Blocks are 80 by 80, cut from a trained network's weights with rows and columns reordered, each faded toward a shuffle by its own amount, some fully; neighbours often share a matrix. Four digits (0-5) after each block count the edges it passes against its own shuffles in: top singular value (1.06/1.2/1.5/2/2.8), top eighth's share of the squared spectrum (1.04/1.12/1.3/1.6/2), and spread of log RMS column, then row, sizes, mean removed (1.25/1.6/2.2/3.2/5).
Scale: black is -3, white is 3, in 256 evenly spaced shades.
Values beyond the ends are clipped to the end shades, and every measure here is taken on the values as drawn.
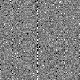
4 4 2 0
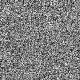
1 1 0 0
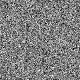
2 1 0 0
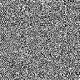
3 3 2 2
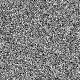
0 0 0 0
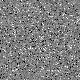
0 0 0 0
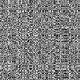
4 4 2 3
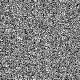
2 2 0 0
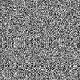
4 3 0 2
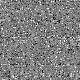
3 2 0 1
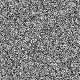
0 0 0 0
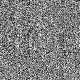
2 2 0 1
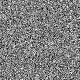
0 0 0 0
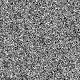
0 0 0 0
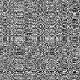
4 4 2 3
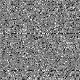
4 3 0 2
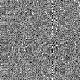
4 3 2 0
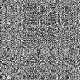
4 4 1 2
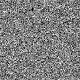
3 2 0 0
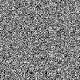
4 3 0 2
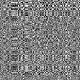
5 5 3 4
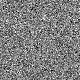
2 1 0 0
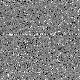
3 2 0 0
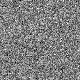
2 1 0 0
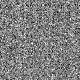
3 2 0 1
